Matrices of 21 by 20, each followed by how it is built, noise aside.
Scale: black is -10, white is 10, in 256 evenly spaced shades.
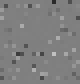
sparse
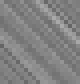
Toeplitz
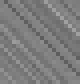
Toeplitz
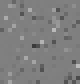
sparse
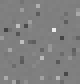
sparse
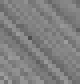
Toeplitz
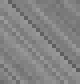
Toeplitz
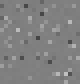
sparse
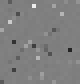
sparse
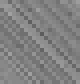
Toeplitz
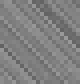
Toeplitz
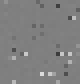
sparse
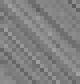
Toeplitz
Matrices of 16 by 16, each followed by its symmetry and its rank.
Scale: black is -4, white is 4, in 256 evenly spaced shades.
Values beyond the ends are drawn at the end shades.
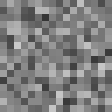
antisymmetric, full rank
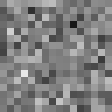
antisymmetric, full rank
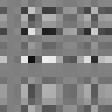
neither, rank one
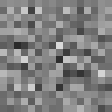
neither, rank three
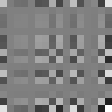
symmetric, rank one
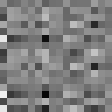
neither, rank two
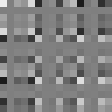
symmetric, rank one
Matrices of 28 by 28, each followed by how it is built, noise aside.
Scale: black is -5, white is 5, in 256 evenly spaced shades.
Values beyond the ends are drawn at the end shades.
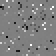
sparse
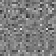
low rank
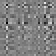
low rank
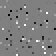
sparse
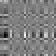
low rank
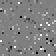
sparse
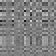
low rank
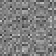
low rank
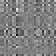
low rank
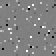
sparse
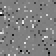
sparse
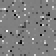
sparse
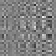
low rank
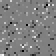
sparse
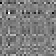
low rank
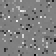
sparse
